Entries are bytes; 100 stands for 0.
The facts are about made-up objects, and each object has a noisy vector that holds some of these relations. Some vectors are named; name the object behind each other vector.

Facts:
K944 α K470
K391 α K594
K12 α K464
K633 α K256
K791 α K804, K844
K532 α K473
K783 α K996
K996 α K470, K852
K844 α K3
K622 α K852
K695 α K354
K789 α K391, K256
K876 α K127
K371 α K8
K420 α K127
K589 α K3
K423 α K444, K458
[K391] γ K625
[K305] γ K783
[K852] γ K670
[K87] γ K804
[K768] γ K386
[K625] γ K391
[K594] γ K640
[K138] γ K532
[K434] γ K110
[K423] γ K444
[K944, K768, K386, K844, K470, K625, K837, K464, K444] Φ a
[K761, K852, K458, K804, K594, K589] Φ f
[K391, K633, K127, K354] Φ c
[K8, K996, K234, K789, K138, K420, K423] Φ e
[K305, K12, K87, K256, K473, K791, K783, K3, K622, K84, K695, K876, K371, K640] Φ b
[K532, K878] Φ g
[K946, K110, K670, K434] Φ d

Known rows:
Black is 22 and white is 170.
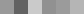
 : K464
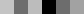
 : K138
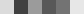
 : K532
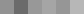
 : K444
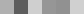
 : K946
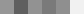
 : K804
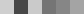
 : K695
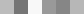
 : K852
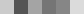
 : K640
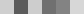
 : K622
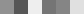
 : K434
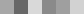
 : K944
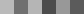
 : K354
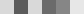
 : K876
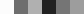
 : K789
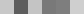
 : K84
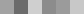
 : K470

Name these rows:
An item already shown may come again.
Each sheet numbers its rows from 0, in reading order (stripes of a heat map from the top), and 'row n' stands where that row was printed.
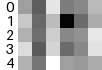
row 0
K594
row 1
K138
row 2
K589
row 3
K876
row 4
K768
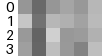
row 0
K444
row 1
K386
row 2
K464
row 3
K458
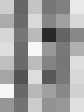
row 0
K791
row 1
K944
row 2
K423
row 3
K305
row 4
K3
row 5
K87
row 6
K783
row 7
K844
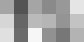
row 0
K110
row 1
K670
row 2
K305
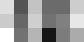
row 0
K878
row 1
K791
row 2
K420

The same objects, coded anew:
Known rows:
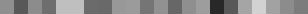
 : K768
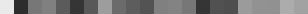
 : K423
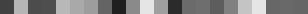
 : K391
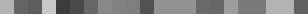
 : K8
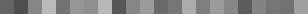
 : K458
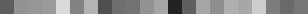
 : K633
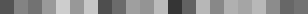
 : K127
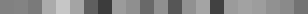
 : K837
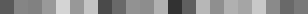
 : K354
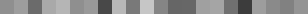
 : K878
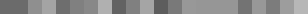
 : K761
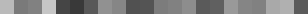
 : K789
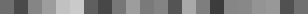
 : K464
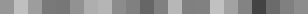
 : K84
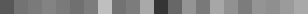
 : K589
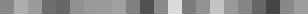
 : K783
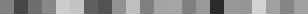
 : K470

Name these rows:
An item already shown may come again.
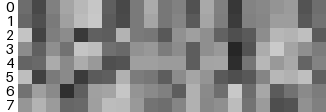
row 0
K464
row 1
K464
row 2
K138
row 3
K768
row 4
K386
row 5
K138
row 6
K305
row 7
K87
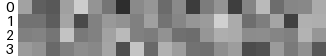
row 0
K444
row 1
K852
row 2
K804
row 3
K434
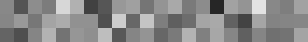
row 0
K944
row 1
K532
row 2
K458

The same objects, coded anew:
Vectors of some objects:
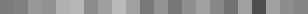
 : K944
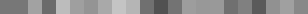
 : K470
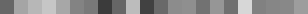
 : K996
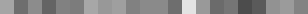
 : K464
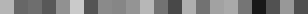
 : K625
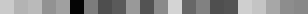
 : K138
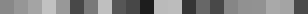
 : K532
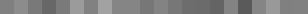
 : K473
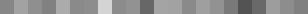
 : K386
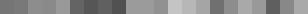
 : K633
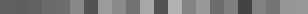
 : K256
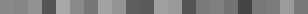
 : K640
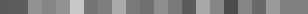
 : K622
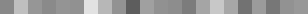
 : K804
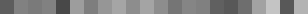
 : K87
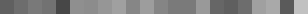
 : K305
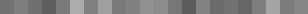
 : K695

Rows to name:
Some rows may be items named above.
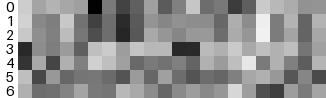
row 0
K138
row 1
K423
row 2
K423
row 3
K852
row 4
K670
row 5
K434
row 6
K444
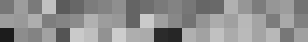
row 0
K878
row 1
K589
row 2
K852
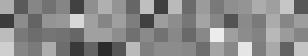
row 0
K594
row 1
K783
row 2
K458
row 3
K423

